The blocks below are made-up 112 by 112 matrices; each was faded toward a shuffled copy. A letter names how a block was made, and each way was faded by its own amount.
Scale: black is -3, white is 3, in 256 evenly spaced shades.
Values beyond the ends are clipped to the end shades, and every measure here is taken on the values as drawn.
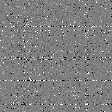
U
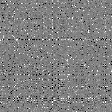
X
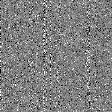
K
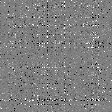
U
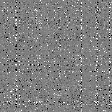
U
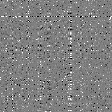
X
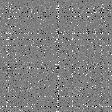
U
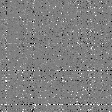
U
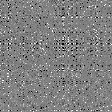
X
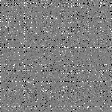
U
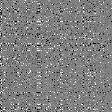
X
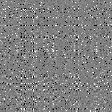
X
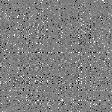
X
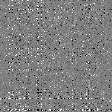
U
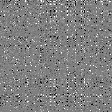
X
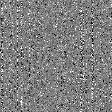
K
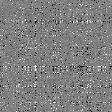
X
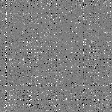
U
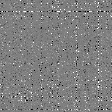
U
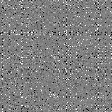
X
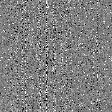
K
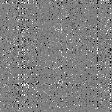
U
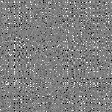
X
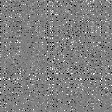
X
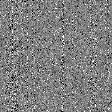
K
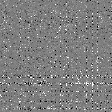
U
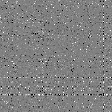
X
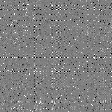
X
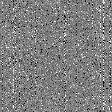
K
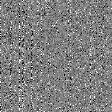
K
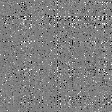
U
